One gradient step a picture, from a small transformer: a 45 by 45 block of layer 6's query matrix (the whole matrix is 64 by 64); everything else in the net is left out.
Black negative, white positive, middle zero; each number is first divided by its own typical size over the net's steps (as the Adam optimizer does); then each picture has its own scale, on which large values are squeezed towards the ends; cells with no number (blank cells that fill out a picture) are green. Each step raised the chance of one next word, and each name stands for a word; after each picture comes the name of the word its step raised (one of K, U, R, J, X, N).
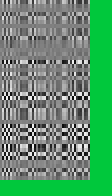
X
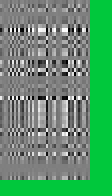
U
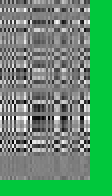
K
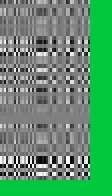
K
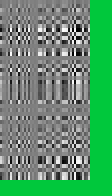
K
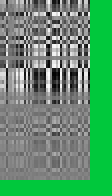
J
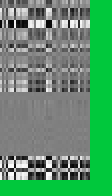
J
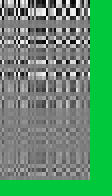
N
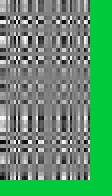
K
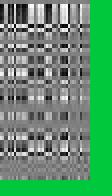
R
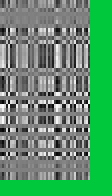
X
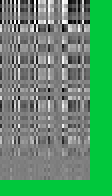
U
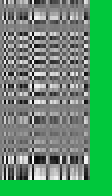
X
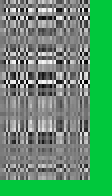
R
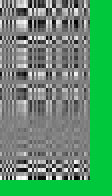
N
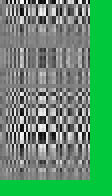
R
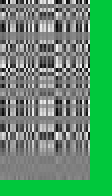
U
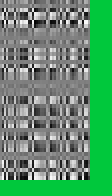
X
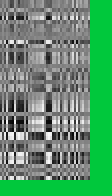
J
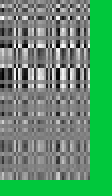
N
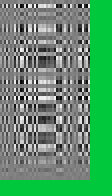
R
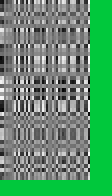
U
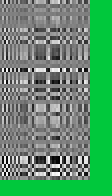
U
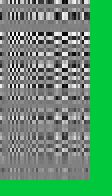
J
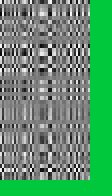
R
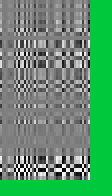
K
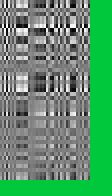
J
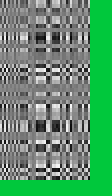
K
